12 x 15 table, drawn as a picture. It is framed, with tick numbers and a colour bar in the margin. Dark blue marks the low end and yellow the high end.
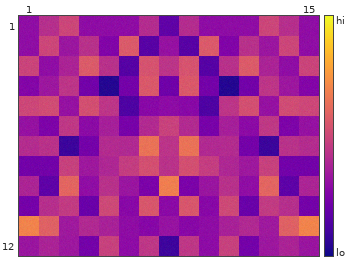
The left and right halves mirror each other. Values change most from cell to cell in the top middle. There is no seam. There is no overall slope. The grain is fine, like static.
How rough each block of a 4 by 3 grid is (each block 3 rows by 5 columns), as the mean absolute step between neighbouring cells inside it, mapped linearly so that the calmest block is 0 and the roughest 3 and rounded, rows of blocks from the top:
0 3 0
1 1 1
1 1 1
1 1 1
